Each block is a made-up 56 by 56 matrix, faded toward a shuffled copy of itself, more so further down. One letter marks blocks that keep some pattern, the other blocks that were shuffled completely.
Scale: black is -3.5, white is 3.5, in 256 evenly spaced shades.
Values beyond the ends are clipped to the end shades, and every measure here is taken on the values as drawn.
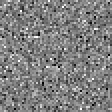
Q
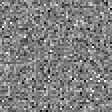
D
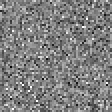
Q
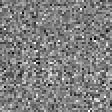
D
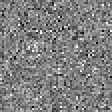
D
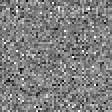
D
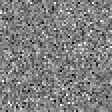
Q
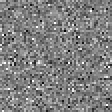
D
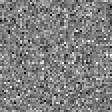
D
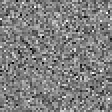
Q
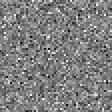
Q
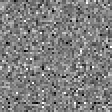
D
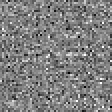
D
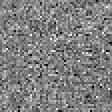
D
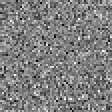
D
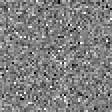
Q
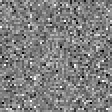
D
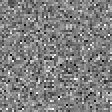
D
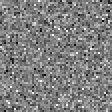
Q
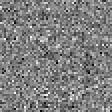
D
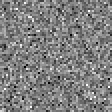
Q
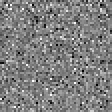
D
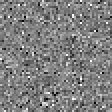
D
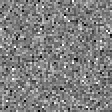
Q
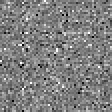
D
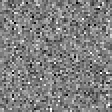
D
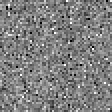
Q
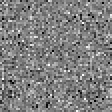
D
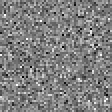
Q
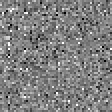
D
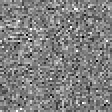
D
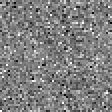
D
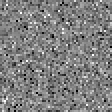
Q
